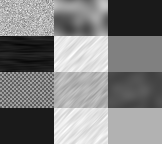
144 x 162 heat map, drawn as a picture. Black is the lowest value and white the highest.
The table splits into 4 rows of 3 panels. Panel 1,1: high, fine-grained. Panel 1,2: middling, smooth, strong in contrast. Panel 1,3: very low, flat. Panel 2,1: very low, streaked across, faint in contrast. Panel 2,2: very high, slanting up to the right, faint in contrast. Panel 2,3: middling, flat. Panel 3,1: middling, checkered, strong in contrast. Panel 3,2: high, slanting up to the right, faint in contrast. Panel 3,3: low, smooth, faint in contrast. Panel 4,1: very low, flat. Panel 4,2: very high, slanting up to the right, faint in contrast. Panel 4,3: high, flat.
